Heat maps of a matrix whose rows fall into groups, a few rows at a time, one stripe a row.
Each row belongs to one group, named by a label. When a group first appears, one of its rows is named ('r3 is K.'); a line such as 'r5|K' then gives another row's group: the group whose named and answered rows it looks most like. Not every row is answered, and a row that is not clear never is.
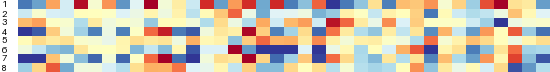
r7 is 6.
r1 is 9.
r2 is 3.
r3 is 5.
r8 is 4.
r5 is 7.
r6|3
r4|6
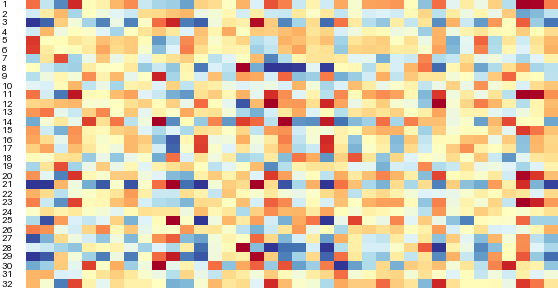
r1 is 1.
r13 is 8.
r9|9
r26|8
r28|3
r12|7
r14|9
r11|1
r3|6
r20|1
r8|3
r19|4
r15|1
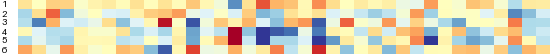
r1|7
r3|6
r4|3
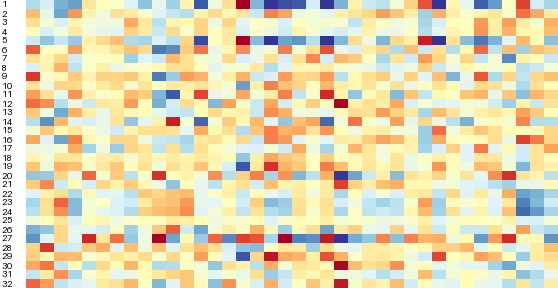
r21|5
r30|5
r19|7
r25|4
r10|7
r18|7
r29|7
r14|6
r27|9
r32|5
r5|3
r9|8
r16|1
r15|7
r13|1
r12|5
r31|4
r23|4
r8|4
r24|4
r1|3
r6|8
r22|4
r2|1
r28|8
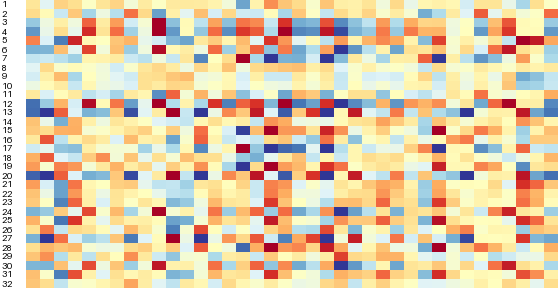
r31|1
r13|6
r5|1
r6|9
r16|8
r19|7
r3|9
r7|3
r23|1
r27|6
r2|5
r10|4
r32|5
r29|5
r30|9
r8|7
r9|4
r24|9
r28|7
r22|1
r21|1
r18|8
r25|1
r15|7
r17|3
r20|6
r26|8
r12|9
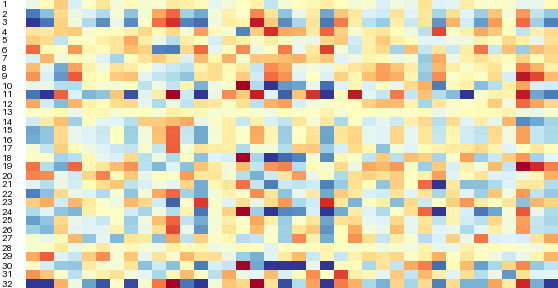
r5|5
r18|3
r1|4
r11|6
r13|4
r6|8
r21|3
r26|6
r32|6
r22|6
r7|7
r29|8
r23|8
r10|3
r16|6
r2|6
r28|4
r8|1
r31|5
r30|3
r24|3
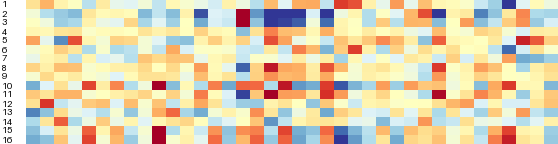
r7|4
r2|3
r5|1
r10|9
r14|4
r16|9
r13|6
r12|8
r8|7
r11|7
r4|7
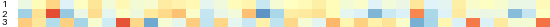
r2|4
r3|5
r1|4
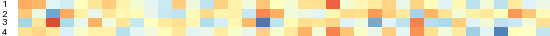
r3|4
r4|5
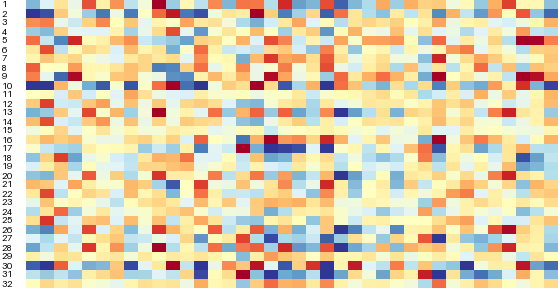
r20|9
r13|9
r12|8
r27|3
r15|4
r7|7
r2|6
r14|8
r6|8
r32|7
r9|1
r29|7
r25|8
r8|8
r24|4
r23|7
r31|3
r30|6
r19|4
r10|6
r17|3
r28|9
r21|8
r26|9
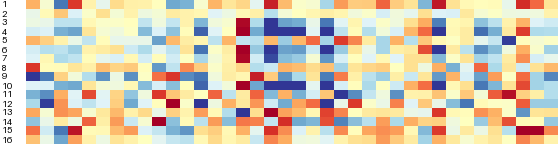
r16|1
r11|9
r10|3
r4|3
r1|1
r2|4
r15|1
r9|6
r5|5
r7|3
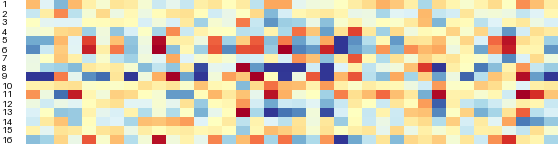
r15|7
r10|7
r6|9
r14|4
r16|9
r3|3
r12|3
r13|3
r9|6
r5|9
